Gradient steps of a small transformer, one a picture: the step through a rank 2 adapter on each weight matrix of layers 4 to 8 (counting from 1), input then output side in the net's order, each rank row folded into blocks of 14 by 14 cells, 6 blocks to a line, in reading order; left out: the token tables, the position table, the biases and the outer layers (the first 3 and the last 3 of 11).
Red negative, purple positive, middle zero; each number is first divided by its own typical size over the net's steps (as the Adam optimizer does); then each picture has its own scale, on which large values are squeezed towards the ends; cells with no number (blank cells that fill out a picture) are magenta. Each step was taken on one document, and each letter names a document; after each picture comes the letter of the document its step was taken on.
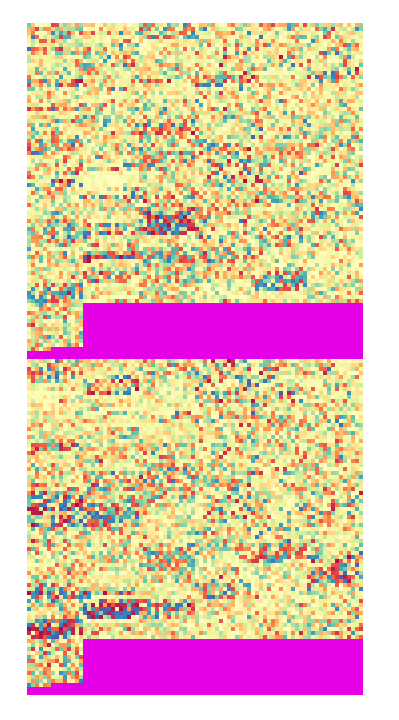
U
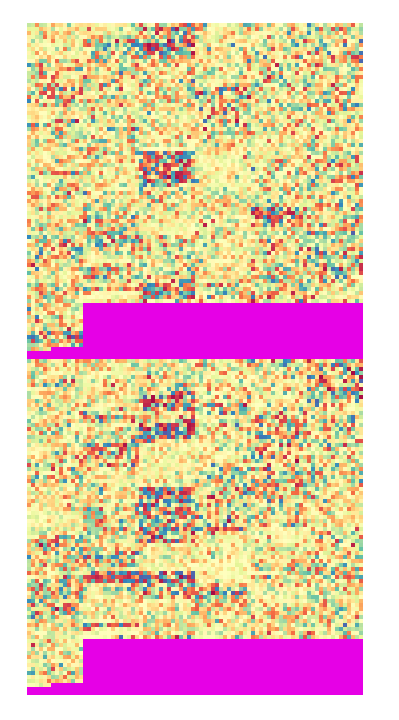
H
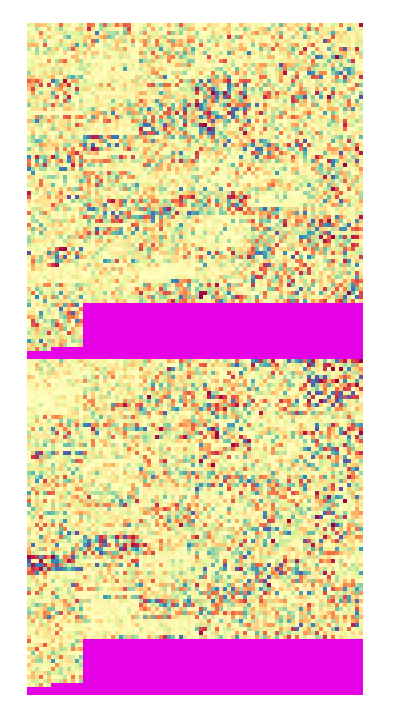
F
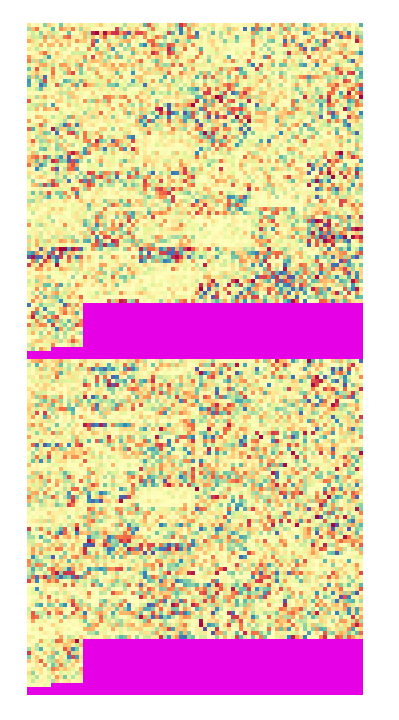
F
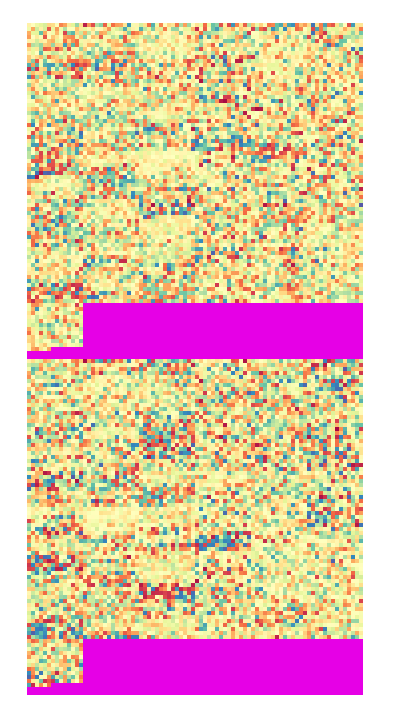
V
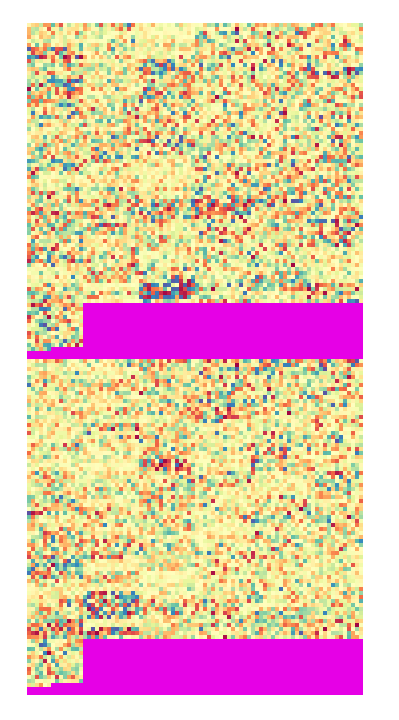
U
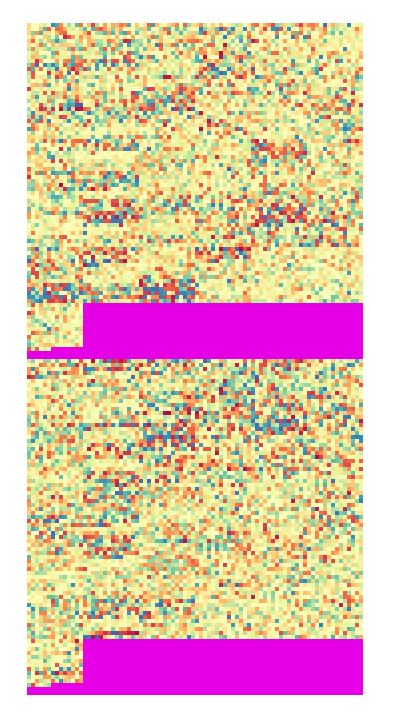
V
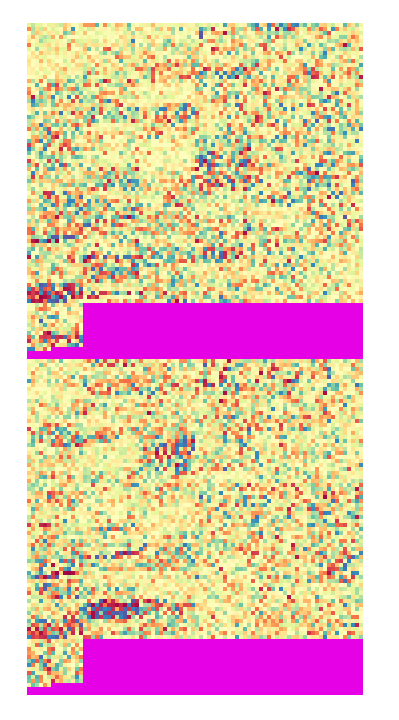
U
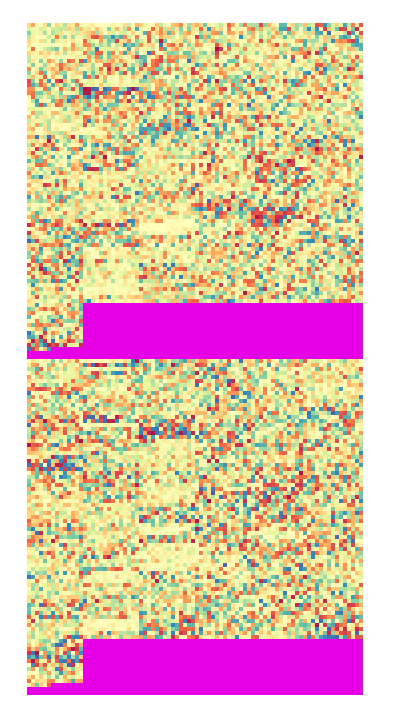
H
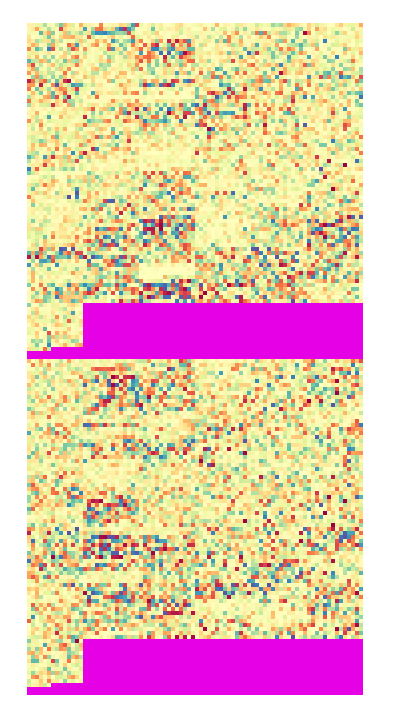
F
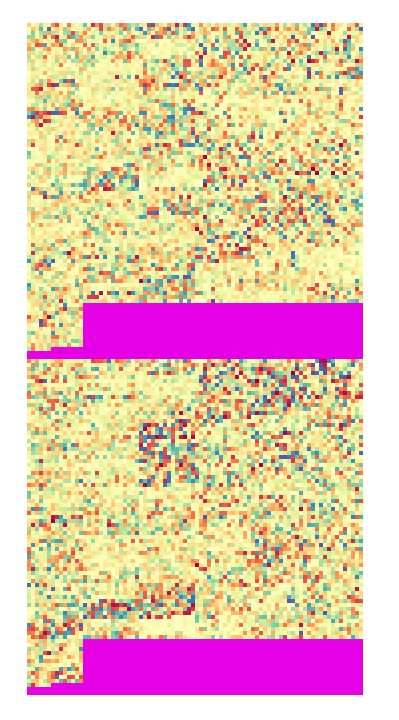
U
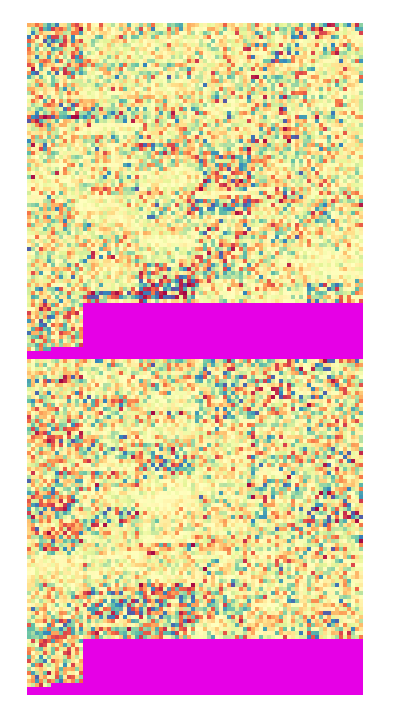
U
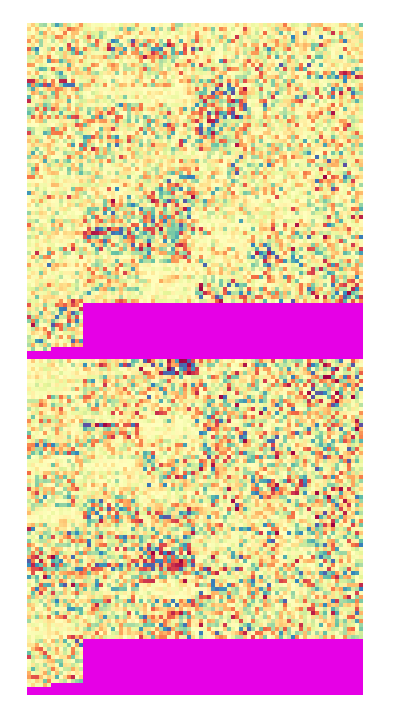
F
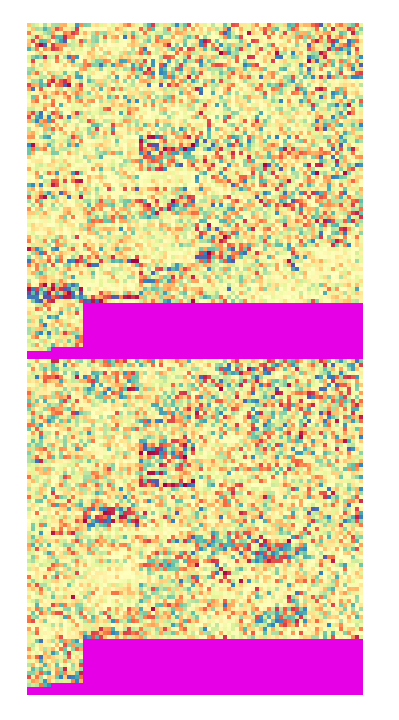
U
